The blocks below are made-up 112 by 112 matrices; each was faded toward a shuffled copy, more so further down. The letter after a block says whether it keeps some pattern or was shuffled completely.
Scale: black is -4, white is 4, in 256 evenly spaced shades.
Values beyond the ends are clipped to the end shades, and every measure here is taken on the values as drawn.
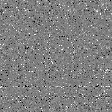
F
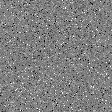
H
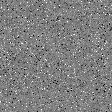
H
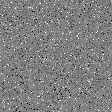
H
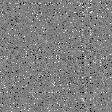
F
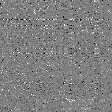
F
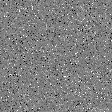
H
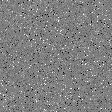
H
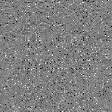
F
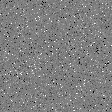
H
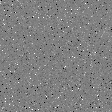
H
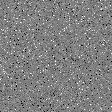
H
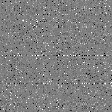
F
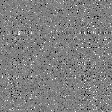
F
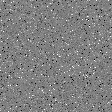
H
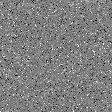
H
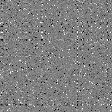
F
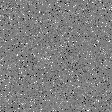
H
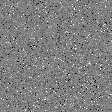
H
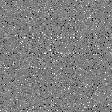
F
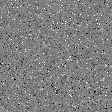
H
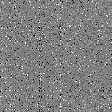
F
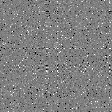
F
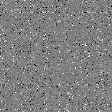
F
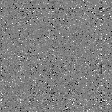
F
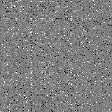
F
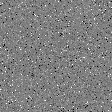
H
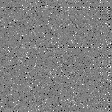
F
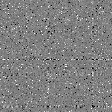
F
